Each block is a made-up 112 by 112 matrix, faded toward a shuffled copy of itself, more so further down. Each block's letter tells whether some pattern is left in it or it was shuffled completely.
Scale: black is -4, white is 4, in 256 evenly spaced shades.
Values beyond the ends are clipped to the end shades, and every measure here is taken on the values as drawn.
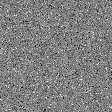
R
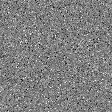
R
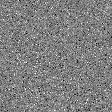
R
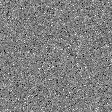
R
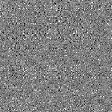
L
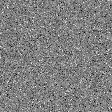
R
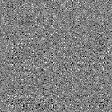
L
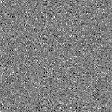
L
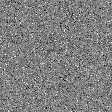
R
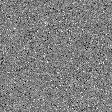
R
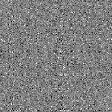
L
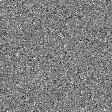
R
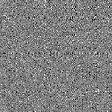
L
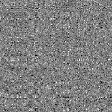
L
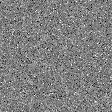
R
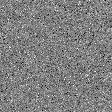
R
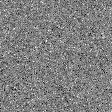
R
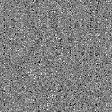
L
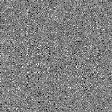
L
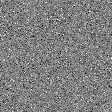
R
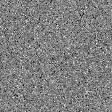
R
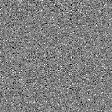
L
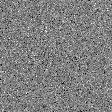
R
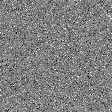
R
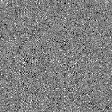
L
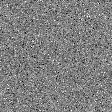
R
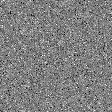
R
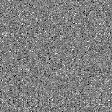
L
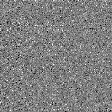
L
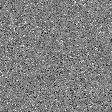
R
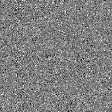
L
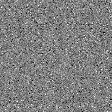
L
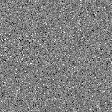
L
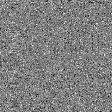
L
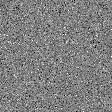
R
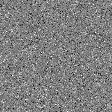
R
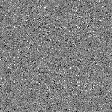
L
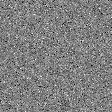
R
